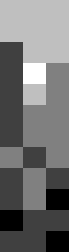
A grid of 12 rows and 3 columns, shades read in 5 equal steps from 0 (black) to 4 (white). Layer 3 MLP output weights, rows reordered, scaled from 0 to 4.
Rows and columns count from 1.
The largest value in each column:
3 4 3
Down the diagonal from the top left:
3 3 3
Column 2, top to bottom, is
3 3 3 4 3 2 2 1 2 2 1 1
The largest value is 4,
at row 4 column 2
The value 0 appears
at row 10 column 3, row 11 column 1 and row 12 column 3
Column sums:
16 27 21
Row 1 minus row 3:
2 0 0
